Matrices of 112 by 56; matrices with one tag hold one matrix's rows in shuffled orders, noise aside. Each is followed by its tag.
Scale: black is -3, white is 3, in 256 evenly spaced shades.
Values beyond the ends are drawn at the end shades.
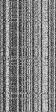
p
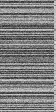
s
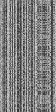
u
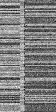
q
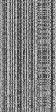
u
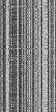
p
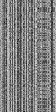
u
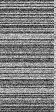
s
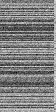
s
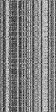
p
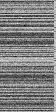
s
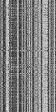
p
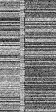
q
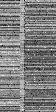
q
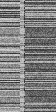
q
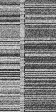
q
